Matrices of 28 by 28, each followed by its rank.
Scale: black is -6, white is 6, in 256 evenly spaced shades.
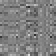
three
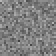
full rank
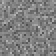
full rank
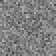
full rank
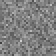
full rank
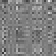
three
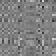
three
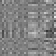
three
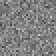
full rank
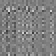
three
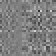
three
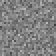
full rank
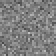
full rank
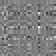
three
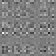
three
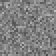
full rank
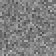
full rank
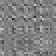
three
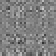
three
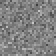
full rank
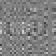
three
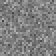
full rank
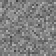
full rank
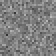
full rank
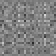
three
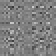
three
